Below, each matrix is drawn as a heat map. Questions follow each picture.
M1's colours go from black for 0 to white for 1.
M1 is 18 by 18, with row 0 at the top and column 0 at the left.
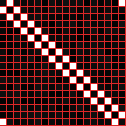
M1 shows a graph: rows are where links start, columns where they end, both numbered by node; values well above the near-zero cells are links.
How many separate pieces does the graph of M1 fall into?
1
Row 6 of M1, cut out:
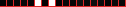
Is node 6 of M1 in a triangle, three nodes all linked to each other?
no
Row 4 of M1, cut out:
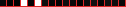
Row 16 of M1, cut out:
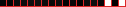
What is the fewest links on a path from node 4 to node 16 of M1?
6
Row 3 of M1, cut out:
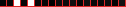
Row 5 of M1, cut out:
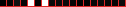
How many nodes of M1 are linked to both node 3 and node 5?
1
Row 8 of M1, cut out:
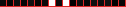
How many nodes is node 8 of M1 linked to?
2
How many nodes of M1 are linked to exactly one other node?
0
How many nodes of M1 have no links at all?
0
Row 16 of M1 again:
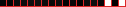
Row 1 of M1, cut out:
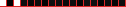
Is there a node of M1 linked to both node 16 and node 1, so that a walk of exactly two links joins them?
no
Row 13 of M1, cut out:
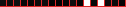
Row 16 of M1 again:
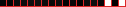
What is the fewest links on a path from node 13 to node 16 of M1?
3
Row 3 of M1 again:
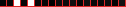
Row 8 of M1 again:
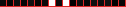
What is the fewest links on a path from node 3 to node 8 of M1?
5
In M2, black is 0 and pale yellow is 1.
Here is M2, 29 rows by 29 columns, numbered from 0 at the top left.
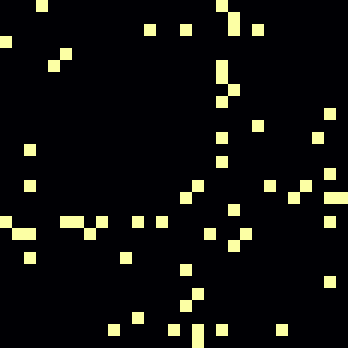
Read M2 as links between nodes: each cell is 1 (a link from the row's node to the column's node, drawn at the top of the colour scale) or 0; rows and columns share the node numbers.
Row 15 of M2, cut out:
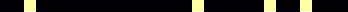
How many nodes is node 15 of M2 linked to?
4
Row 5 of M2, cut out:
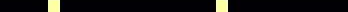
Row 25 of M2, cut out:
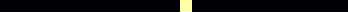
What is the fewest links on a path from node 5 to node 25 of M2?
5
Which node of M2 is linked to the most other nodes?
node 18
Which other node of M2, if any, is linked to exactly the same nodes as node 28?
node 24
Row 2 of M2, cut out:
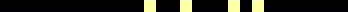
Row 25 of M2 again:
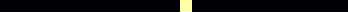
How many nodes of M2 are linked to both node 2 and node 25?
1
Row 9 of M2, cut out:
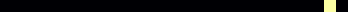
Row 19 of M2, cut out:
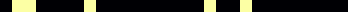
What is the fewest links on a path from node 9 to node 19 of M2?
5
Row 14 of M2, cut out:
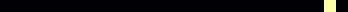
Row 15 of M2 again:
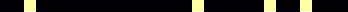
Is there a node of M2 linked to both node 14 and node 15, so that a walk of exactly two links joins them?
no
